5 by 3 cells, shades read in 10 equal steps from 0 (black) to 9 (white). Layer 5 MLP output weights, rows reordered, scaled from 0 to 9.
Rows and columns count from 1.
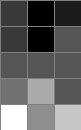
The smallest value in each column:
2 0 1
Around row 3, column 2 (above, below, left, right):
0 6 3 3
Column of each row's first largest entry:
1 3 1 2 1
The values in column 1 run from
2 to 9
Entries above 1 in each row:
1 2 3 3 3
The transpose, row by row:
2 2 3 4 9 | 0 0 3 6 5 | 1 3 3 3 7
